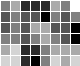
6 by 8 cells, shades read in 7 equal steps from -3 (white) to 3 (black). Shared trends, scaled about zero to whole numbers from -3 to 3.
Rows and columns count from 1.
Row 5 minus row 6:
1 0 0 -1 0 1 0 1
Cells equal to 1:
10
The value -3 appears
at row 1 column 8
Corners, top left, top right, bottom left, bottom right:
0 -3 -2 -2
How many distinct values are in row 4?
4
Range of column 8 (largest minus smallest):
6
